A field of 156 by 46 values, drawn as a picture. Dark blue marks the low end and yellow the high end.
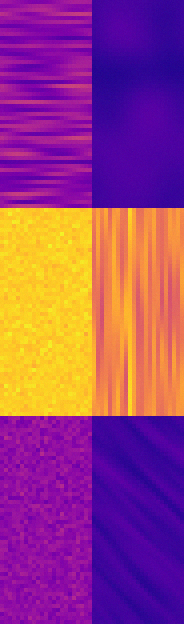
The table splits into 3 rows of 2 panels. Panel 1,1: low, streaked across. Panel 1,2: very low, smooth, faint in contrast. Panel 2,1: very high, fine-grained, faint in contrast. Panel 2,2: high, streaked downward. Panel 3,1: low, fine-grained, faint in contrast. Panel 3,2: very low, slanting down to the right, faint in contrast.
